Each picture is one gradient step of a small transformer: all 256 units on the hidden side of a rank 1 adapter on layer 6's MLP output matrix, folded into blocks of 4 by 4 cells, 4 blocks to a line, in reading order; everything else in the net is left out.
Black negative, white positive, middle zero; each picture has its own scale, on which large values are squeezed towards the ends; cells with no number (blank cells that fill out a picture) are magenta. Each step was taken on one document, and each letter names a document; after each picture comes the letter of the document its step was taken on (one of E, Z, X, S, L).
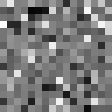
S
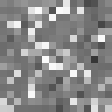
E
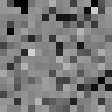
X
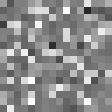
S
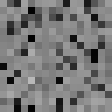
E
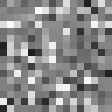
S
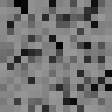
X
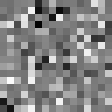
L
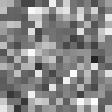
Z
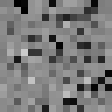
X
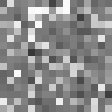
E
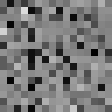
E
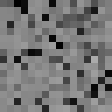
X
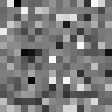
L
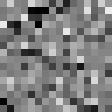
S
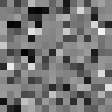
L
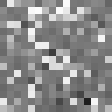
E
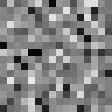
L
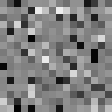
E
